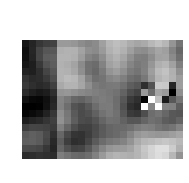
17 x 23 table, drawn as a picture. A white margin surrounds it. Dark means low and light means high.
The middle right is the roughest part. In the middle right lies a patch that is rougher than the rest. No regular stripes run through it. A vertical seam about 20% of the way across splits the table, and the right part is higher.
